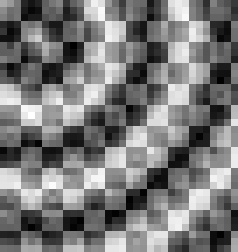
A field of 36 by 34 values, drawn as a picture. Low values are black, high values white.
The ninth with the lowest average is the top left. Concentric rings centre on the top left. No overall slope runs across the table.
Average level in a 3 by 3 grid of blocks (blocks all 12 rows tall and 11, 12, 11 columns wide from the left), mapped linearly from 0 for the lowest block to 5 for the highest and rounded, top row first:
0 5 5 / 5 5 4 / 5 5 5
